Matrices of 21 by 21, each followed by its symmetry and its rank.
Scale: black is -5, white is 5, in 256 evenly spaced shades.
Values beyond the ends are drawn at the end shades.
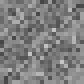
symmetric, full rank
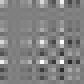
symmetric, rank one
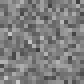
neither, full rank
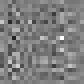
neither, rank three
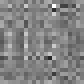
neither, rank three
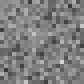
symmetric, full rank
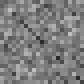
symmetric, full rank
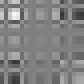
symmetric, rank one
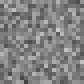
neither, full rank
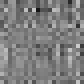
neither, rank three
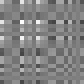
symmetric, rank one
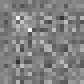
symmetric, rank three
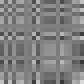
symmetric, rank one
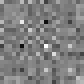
symmetric, rank three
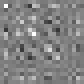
symmetric, rank three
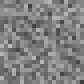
neither, full rank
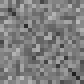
symmetric, full rank
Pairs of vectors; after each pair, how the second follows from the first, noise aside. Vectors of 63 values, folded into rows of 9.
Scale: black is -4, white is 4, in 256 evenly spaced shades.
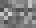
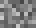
shuffled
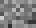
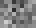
shuffled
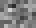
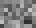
shuffled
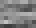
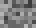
shuffled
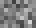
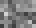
shuffled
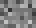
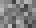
shuffled
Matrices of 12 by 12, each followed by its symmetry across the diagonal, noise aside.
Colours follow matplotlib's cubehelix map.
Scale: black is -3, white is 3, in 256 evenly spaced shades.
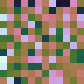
antisymmetric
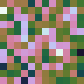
neither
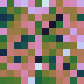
neither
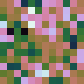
antisymmetric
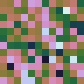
antisymmetric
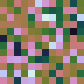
antisymmetric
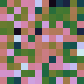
neither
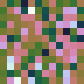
neither
